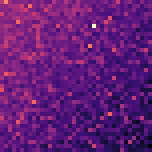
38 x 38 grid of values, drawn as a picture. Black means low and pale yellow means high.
Mirror symmetry: none. Slope: up to the top left. Stripes: none. Average level on the scale: 30%.
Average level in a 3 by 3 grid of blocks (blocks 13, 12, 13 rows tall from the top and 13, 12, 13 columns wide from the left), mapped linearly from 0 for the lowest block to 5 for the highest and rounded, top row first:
5 4 2
4 2 1
3 1 0
